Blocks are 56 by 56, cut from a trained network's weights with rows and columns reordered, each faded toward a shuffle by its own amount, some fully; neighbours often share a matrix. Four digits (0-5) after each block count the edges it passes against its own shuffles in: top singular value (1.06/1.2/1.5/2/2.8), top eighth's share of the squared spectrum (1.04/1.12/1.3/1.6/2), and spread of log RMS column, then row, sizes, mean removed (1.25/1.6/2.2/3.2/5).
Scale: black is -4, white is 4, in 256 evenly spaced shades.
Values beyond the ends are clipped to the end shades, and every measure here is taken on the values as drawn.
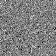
2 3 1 1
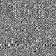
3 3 2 2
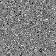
2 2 0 1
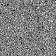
2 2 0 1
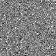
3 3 1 0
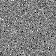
0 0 0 0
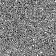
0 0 0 0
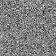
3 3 1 1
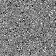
2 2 1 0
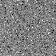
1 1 0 0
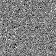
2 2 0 0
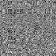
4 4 2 2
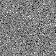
2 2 0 0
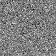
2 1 0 0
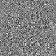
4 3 2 2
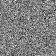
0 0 0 0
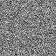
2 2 0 0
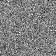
1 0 0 0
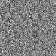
3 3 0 0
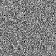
3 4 1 1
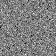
1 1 0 0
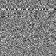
4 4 0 2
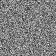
1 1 0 0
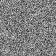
0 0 0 0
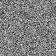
2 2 0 0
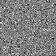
2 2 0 1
